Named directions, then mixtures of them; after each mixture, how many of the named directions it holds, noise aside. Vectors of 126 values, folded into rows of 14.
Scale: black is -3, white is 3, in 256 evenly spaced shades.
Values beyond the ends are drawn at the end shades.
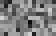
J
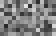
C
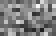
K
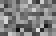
three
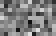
two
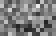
three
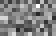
three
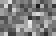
two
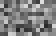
three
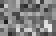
three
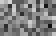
two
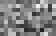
one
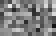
two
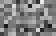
two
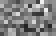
two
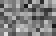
two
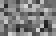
three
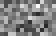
three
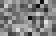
three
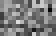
two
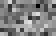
two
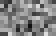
two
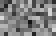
one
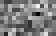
two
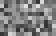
three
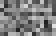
two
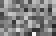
three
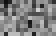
one
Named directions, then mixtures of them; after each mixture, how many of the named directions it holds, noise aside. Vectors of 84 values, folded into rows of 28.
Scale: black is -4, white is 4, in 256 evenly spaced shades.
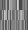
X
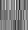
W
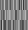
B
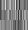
one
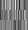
one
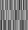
one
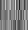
one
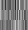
one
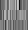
three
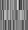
two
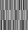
one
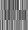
three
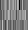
three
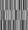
one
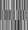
two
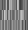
one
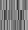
two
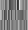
two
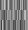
three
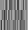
two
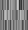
two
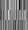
three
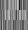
three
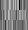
three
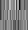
two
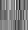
one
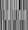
three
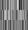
two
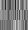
one
